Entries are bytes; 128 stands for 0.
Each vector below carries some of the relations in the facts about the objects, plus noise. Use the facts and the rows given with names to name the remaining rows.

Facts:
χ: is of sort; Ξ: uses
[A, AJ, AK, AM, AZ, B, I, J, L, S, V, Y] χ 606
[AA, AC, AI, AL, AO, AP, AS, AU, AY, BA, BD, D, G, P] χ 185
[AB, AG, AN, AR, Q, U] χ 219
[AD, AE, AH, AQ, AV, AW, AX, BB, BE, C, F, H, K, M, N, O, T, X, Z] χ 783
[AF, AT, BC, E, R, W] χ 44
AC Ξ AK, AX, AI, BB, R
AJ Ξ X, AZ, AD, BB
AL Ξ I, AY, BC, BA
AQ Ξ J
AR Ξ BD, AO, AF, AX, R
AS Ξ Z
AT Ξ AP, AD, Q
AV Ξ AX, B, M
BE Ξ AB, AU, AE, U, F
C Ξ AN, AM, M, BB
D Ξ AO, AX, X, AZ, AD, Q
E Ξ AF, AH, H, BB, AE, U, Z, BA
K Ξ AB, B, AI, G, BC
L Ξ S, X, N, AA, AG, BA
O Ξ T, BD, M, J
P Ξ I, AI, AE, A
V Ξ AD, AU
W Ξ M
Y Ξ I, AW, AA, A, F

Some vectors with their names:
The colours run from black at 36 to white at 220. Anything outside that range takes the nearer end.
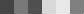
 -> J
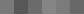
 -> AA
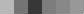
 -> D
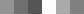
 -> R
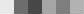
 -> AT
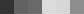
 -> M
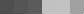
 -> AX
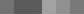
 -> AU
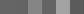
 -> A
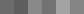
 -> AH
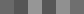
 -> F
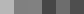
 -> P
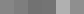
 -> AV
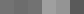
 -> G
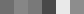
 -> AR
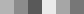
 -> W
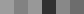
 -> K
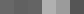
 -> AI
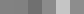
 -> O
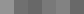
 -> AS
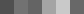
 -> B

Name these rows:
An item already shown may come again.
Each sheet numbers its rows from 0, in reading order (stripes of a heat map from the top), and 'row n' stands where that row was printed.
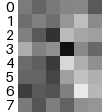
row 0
AY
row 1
AQ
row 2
AP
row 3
Y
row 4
AO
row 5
AZ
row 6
Q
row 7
N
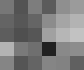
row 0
N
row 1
X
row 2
AD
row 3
L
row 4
AA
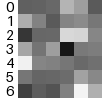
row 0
AI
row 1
AC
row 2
M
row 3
BE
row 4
E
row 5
S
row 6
Q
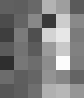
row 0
AI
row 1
AG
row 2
J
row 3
AK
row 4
AN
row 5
BA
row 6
BB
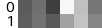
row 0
BD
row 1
AK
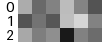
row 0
BC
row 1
AM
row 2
Y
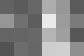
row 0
AI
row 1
AF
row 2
AI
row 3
T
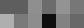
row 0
AE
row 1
Y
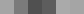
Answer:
AJ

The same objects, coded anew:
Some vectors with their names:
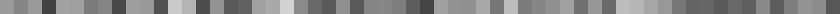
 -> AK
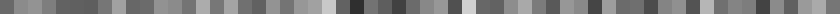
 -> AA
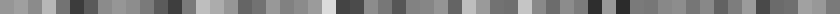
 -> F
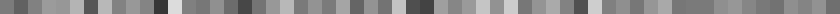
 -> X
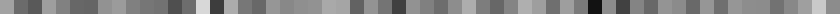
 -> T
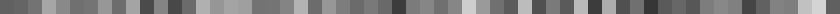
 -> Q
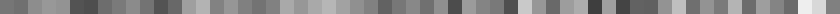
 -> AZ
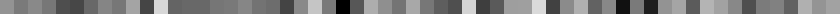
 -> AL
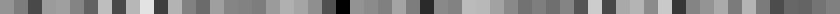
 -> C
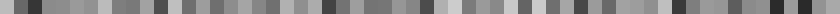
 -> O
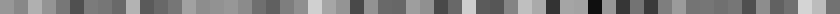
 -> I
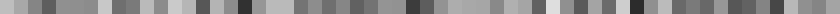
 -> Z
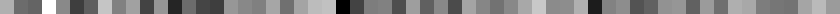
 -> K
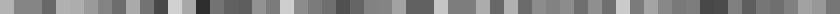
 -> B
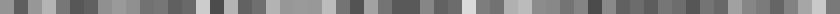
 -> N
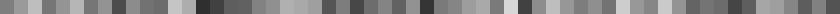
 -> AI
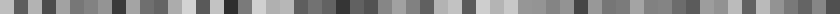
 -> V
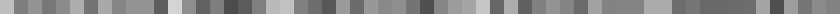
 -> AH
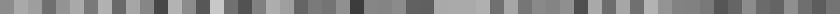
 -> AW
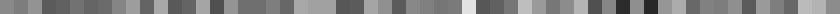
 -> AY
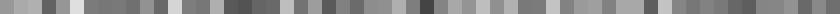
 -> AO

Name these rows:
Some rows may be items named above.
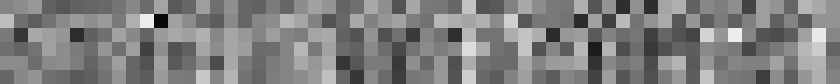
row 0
AY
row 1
M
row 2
L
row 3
Q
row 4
G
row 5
AA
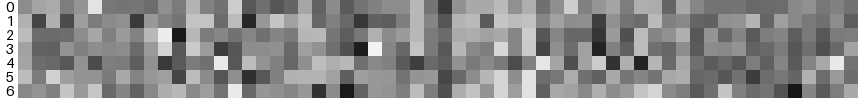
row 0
AO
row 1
V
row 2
M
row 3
W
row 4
J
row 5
AE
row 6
AR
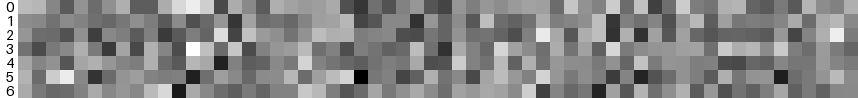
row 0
AS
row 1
G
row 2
J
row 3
AJ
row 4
B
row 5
BE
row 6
M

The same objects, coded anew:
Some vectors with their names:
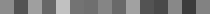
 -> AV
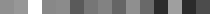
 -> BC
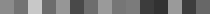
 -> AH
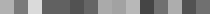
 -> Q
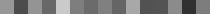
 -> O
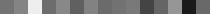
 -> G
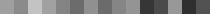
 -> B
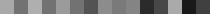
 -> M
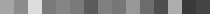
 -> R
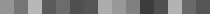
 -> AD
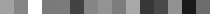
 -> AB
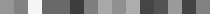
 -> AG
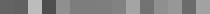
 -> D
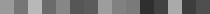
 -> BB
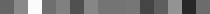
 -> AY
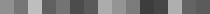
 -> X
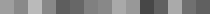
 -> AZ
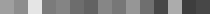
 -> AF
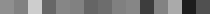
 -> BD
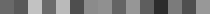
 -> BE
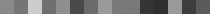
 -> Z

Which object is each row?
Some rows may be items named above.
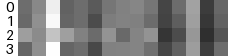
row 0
AU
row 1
BA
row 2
B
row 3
AA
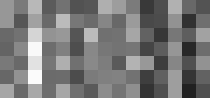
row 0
AD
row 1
AQ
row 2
Y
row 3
AY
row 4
E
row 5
BA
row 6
T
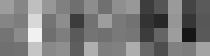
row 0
AK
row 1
AE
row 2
AI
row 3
L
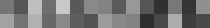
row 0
K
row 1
AX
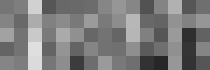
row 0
AP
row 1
AJ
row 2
W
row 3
AS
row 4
AE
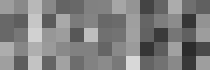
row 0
AZ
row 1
AC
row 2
Y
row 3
J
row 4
AR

